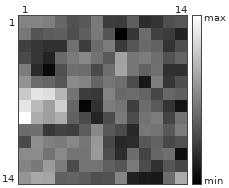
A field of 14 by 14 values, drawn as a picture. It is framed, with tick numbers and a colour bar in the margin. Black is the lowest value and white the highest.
No single row or column stands out from its neighbours. The ninth with the highest average is the middle left. An odd patch, higher than its surroundings, sits in the middle left. On average the colour sits 40% of the way up the scale.
